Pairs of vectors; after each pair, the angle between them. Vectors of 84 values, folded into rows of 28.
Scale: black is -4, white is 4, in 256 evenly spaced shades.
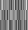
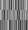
nearly parallel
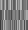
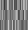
orthogonal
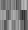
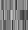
partly aligned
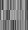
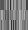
partly aligned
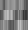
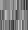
partly aligned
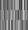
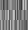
partly aligned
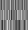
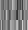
orthogonal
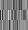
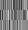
nearly parallel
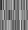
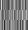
partly opposed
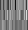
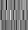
orthogonal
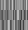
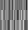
nearly opposite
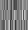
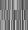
nearly opposite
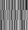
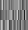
orthogonal
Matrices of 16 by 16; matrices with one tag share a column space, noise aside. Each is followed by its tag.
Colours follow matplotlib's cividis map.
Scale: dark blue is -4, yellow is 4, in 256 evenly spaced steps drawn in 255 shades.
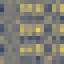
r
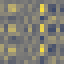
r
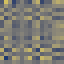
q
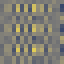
r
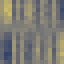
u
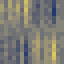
u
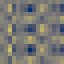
r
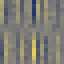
u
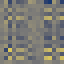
q
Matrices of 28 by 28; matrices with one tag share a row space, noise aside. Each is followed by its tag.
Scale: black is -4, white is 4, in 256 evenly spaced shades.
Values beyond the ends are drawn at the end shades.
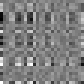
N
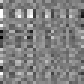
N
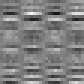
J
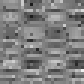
J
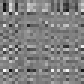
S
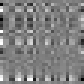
N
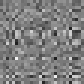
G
